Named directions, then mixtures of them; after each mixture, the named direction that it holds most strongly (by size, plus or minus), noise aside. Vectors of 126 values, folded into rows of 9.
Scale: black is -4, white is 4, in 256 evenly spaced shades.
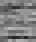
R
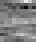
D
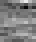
D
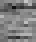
R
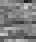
D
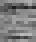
R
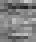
D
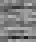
R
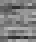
R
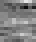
D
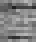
R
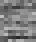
R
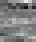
D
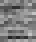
R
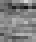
D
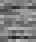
R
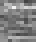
R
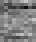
D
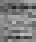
R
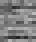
R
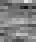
D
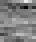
D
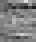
D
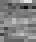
D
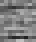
R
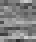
D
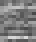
R
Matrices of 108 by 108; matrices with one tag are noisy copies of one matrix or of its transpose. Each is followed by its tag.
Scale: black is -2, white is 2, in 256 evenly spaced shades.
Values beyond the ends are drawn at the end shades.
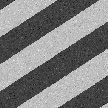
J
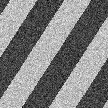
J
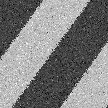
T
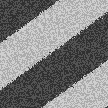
T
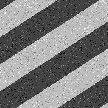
J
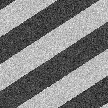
J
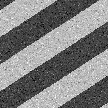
J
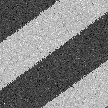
T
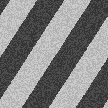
J
